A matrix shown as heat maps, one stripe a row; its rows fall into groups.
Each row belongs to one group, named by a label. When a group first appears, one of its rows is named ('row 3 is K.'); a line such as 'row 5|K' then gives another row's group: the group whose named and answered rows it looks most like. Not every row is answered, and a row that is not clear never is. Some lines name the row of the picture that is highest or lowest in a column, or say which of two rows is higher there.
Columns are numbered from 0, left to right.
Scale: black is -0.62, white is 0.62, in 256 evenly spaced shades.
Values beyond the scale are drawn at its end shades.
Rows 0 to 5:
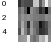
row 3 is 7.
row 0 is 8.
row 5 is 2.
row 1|7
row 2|2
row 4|7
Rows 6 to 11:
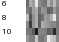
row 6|2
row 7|2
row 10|7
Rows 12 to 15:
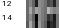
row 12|7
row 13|2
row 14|7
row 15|7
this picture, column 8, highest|13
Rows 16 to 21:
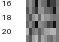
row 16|7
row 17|7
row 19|7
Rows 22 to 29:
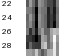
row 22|7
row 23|7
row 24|7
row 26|8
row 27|8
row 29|2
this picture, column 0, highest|29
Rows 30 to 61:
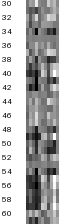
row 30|2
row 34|7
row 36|2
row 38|7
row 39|8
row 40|8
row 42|8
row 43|2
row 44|2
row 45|2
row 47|2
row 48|7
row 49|8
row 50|7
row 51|7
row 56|8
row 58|8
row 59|8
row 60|2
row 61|8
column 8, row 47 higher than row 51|Yes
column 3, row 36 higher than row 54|Yes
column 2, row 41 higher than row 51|No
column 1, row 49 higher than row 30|No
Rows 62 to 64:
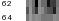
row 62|7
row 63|7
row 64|2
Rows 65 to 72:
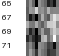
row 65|7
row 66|2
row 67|8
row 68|2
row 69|8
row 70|8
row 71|7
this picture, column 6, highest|70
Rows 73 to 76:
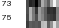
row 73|8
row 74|7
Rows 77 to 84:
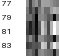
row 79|7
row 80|8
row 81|8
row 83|8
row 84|7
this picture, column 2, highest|77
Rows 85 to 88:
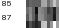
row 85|8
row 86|7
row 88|8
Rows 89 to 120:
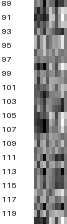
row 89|7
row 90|8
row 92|8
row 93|7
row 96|2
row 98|8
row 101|8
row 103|7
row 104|7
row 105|8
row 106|8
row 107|8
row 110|2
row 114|7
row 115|7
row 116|2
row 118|7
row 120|8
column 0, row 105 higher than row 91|Yes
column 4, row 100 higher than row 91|Yes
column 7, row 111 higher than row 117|No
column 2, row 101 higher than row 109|No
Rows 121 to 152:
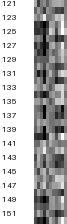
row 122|7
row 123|2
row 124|8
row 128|8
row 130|7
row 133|2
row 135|2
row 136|7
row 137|7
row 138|2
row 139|7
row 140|8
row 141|2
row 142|2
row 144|7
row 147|2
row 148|7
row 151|7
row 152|8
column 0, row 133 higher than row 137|Yes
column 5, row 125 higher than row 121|Yes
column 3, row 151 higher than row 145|No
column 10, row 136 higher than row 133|No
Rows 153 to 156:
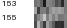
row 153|7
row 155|2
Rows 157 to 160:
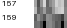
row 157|2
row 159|7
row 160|7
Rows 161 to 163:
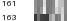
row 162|2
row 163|8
